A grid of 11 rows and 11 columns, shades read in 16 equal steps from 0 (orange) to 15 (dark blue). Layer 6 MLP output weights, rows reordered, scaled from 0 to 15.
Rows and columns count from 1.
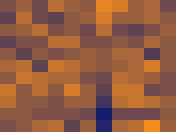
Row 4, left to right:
10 8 8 4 4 8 8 7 8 5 7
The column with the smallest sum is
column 8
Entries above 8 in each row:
2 3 3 1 2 1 1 2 1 5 2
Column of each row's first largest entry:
3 1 9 1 10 3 7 7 7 7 7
